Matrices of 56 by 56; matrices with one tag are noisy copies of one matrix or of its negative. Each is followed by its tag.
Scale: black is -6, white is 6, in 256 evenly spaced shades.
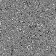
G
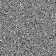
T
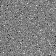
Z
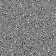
T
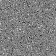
G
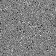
G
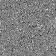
G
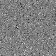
T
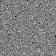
Z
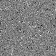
G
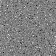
Z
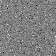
Z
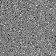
Z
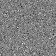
T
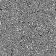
G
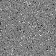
G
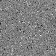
G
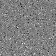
T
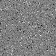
G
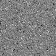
G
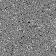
G
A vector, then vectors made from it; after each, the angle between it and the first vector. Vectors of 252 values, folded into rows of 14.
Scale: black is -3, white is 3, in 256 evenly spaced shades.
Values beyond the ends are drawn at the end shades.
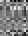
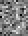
orthogonal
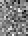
partly aligned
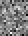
partly aligned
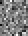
partly opposed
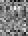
nearly parallel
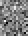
partly aligned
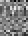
nearly parallel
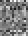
nearly opposite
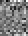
nearly opposite
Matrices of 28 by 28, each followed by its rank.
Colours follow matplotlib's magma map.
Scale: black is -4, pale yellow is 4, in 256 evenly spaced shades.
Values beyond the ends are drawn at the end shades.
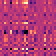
two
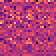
five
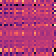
two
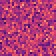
full rank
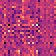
five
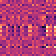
two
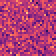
full rank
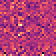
five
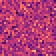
full rank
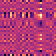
two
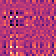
two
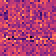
five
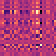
two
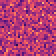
full rank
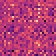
five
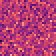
full rank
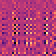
two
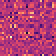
five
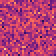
full rank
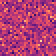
full rank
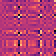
two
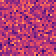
full rank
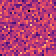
full rank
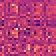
five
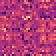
five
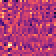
five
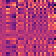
two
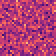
full rank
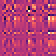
two
